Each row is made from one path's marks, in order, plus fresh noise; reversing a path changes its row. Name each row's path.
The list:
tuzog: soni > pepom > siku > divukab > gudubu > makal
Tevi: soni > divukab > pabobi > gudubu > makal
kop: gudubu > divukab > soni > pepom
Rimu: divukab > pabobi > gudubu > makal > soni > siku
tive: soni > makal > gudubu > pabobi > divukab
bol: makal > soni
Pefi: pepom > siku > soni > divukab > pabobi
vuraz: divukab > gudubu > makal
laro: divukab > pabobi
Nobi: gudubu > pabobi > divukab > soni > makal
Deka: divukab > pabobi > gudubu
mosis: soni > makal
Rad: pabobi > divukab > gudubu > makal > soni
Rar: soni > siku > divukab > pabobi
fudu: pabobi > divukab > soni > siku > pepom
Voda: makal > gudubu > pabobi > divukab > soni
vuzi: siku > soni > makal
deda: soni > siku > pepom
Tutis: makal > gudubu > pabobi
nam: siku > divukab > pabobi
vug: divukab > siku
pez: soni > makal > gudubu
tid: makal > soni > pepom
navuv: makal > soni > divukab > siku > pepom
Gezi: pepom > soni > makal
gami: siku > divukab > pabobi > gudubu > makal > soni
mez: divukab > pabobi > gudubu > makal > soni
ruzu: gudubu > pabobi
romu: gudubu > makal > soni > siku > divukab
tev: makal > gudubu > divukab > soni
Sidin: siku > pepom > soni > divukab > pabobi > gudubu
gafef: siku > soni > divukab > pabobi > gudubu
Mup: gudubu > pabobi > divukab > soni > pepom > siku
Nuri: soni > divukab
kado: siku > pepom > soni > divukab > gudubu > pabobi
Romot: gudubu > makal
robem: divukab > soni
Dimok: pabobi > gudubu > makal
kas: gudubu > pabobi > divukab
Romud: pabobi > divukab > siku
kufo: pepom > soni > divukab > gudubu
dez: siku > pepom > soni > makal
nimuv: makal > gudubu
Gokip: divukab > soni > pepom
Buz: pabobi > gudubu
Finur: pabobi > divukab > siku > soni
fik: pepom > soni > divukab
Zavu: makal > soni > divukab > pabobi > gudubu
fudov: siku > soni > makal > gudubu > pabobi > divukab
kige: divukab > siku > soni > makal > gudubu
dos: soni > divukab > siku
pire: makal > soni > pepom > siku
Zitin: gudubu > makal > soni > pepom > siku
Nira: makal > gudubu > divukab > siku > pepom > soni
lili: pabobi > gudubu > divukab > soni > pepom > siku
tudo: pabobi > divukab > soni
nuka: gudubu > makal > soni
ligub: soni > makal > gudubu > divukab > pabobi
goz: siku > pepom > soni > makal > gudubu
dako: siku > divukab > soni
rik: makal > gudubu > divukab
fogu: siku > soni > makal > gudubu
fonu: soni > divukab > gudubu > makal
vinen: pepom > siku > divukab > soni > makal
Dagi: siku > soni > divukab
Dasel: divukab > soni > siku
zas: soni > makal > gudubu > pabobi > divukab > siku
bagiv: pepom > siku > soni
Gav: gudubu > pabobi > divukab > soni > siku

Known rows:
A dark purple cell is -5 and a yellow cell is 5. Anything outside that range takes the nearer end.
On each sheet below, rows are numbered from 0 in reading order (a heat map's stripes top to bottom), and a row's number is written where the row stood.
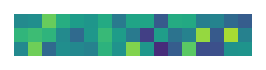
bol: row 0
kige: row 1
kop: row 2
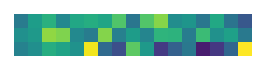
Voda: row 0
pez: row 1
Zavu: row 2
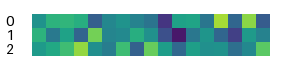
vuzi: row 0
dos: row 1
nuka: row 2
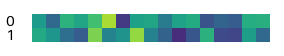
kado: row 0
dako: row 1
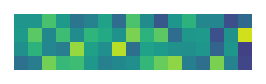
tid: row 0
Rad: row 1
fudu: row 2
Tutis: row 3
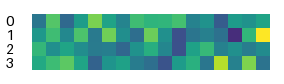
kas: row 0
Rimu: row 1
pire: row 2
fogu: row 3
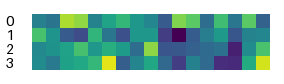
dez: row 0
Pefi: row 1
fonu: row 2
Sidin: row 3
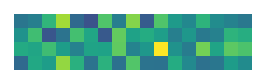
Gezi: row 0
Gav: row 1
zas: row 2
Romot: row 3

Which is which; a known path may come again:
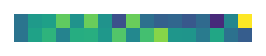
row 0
Tevi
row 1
Voda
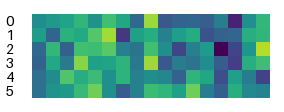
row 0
fonu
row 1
kado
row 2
Deka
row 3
vuraz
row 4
nimuv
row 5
ruzu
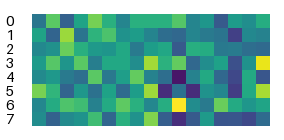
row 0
kas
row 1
navuv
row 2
bol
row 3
Rad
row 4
Dasel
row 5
tuzog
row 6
tive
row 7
fik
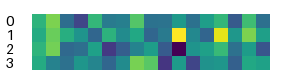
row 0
Finur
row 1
fudov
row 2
bagiv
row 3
vinen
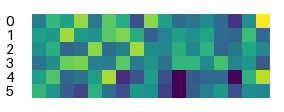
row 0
mez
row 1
Nira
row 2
Romud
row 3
mosis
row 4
gafef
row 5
Pefi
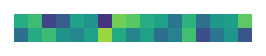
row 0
Mup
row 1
tev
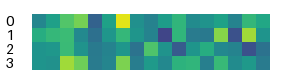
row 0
ligub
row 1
kige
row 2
tid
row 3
pez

